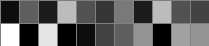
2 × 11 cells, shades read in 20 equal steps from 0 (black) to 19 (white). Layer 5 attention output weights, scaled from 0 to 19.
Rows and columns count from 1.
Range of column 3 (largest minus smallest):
15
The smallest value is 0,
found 3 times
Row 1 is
1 7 2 14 6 4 9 2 14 6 5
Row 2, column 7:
7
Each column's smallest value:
1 0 2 0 1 4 7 2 0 6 5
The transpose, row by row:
1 19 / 7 0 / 2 17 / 14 0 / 6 1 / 4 5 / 9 7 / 2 11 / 14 0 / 6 12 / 5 11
